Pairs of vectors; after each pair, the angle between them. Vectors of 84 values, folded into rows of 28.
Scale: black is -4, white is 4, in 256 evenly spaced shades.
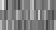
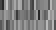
nearly opposite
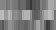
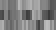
nearly opposite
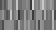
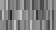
partly opposed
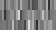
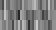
nearly opposite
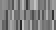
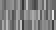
nearly opposite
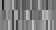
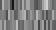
partly opposed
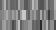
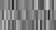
partly aligned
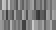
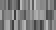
partly opposed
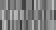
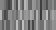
orthogonal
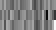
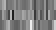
partly aligned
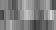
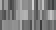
partly aligned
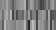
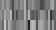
nearly parallel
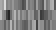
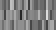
orthogonal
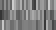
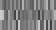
partly opposed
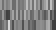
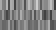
partly aligned
